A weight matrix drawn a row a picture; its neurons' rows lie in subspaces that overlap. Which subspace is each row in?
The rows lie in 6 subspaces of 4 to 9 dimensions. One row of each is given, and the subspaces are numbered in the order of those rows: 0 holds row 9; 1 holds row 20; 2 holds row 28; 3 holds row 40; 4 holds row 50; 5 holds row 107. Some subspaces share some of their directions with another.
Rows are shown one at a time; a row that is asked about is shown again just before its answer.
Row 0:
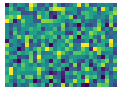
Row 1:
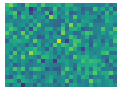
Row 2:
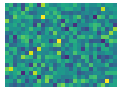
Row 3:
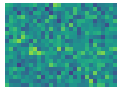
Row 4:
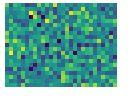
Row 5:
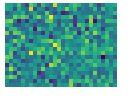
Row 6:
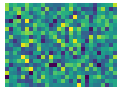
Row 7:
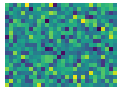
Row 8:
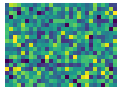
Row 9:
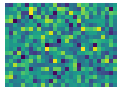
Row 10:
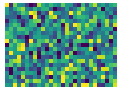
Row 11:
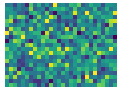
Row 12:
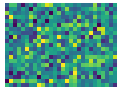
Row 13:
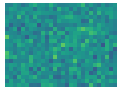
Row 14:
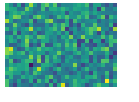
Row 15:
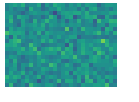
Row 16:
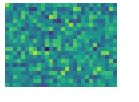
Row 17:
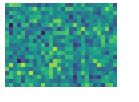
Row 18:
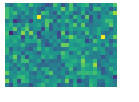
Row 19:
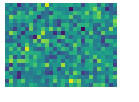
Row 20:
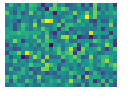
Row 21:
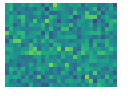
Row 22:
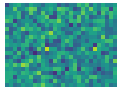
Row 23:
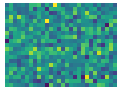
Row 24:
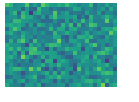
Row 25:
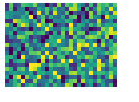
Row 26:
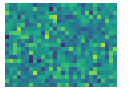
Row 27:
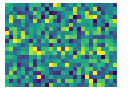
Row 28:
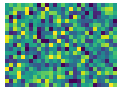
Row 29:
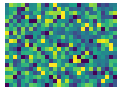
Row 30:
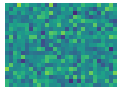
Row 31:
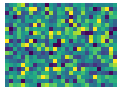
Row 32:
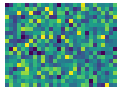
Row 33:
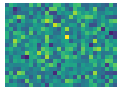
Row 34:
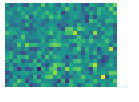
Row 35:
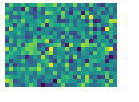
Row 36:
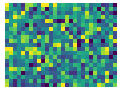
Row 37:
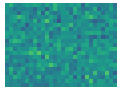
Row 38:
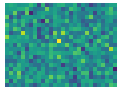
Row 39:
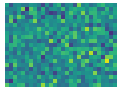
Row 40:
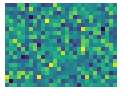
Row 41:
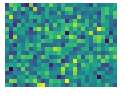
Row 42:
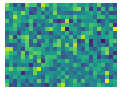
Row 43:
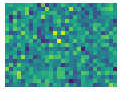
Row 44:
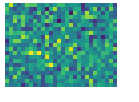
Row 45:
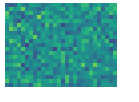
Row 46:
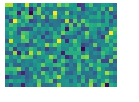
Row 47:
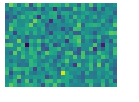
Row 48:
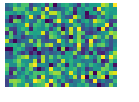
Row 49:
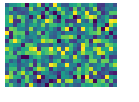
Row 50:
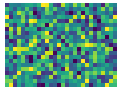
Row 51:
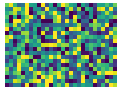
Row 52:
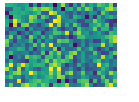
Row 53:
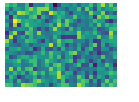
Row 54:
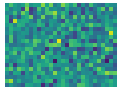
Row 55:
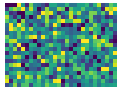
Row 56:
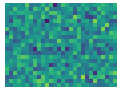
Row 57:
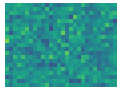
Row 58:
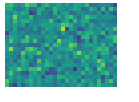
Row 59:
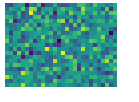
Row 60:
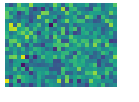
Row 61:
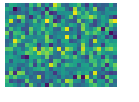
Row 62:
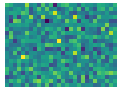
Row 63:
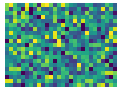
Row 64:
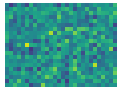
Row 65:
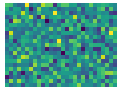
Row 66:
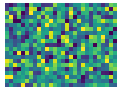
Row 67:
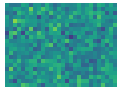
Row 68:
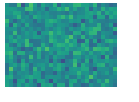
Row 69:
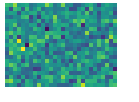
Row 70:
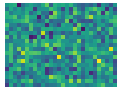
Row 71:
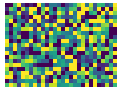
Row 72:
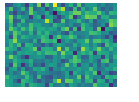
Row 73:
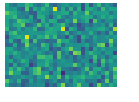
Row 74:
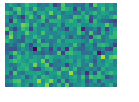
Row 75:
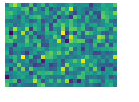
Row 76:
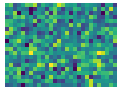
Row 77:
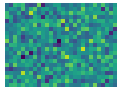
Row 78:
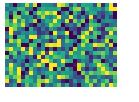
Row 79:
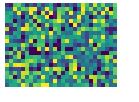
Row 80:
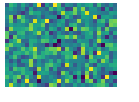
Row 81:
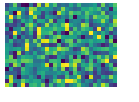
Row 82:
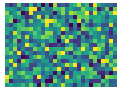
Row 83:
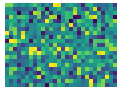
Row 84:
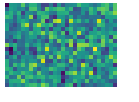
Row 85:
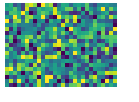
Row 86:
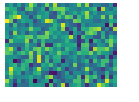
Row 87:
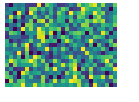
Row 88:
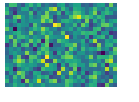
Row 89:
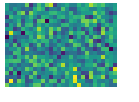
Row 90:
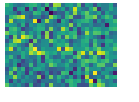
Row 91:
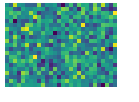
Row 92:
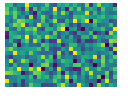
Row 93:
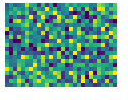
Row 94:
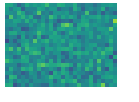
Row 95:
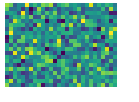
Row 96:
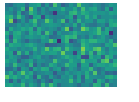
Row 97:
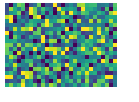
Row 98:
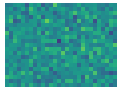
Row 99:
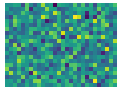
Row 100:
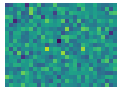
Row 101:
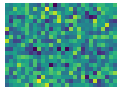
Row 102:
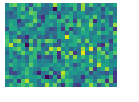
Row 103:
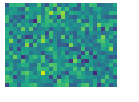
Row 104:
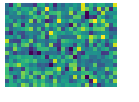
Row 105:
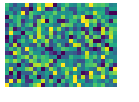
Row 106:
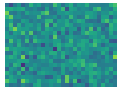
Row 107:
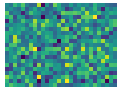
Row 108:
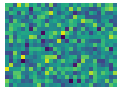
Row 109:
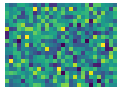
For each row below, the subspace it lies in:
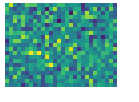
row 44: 1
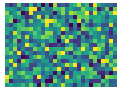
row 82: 5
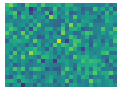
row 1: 3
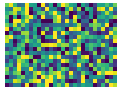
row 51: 2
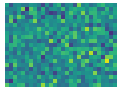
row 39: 4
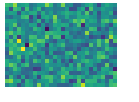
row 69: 0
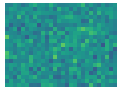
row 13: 5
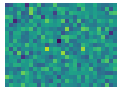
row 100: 4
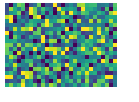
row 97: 1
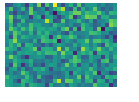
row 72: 3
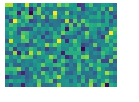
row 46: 4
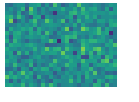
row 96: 4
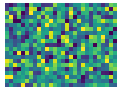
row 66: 3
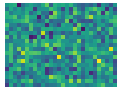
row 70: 2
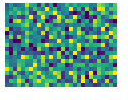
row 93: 0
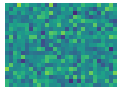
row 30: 2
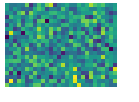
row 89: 2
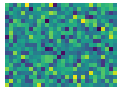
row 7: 2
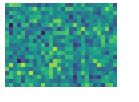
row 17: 3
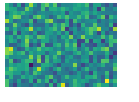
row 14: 0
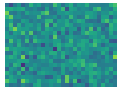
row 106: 3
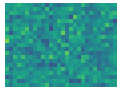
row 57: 3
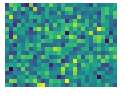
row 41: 3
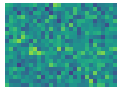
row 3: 4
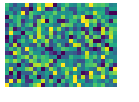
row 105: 2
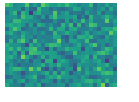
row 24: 1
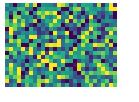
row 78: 3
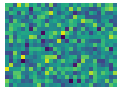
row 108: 2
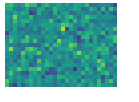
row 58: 5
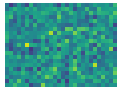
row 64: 5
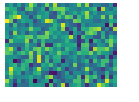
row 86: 0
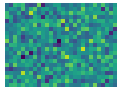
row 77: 5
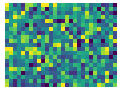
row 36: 0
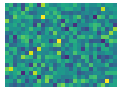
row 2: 5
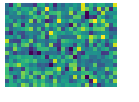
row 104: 1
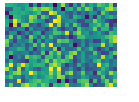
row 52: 3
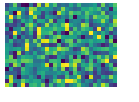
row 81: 3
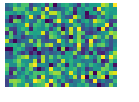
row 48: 0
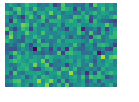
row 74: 1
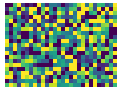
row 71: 1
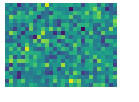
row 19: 2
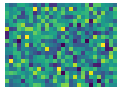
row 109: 5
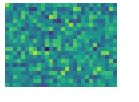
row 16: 0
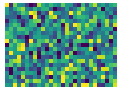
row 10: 0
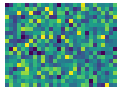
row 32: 4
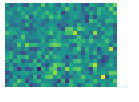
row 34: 5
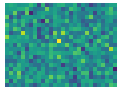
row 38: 2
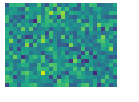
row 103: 4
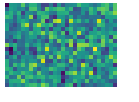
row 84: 0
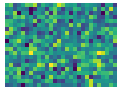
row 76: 3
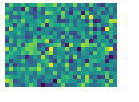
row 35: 4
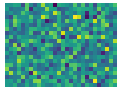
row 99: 1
